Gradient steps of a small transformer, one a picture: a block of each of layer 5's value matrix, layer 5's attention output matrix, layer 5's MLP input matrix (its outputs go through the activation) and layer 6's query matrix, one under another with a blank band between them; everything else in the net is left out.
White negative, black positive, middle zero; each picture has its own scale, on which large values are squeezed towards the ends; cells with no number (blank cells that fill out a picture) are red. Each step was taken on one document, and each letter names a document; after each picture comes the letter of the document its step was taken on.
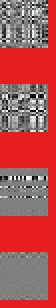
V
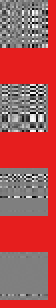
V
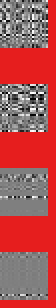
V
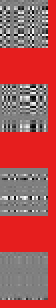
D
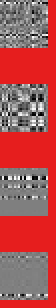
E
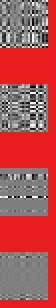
V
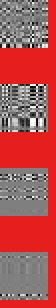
V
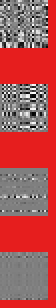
D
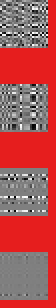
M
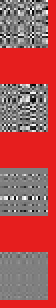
D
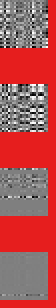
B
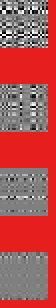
M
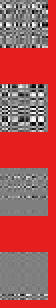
E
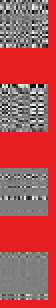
E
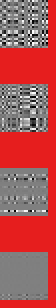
M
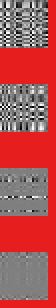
B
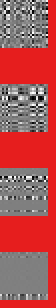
V
